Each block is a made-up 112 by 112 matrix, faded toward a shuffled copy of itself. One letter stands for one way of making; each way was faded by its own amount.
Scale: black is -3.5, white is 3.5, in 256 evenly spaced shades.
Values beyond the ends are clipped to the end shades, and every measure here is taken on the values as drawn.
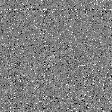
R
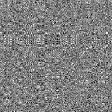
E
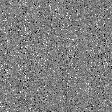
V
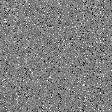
V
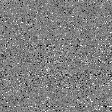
R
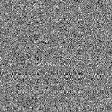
E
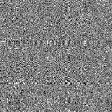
E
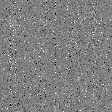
V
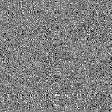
E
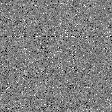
R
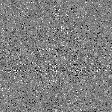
R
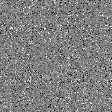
R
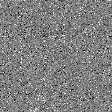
R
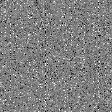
V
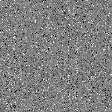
V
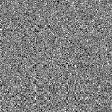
E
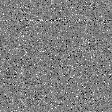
R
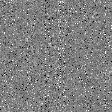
V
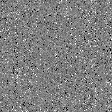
V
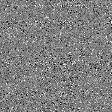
R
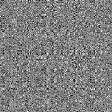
E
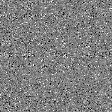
R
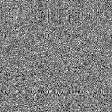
E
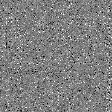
V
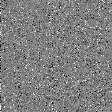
V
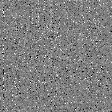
V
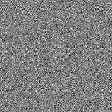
E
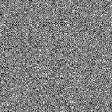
E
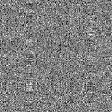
E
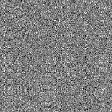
E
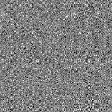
E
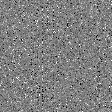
V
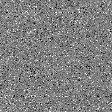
R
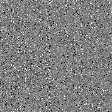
V
